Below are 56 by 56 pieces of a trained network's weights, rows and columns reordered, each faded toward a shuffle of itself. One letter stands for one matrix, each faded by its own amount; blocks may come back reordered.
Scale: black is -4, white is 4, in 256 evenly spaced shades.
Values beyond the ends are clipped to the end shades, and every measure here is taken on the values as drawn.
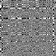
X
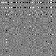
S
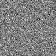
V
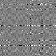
S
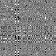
X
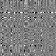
S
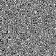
V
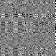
X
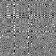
X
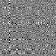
X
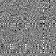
X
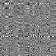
S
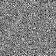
V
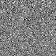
V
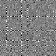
X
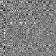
X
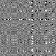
S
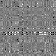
S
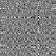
X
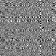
X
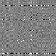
S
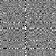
X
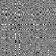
X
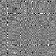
S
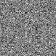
V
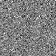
V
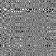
S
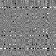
S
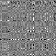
S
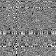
X
